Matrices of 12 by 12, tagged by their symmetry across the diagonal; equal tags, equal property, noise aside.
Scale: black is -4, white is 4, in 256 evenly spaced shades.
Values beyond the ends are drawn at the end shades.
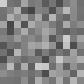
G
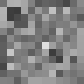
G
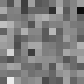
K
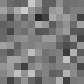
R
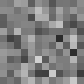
K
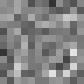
G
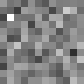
R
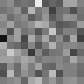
K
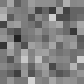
R
